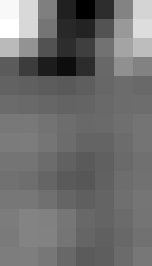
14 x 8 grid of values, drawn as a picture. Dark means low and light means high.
The top left is the roughest part. The ninth with the lowest average is the top middle. No overall slope runs across the table. A horizontal seam about 30% of the way down splits the table, and the bottom part is calmer.
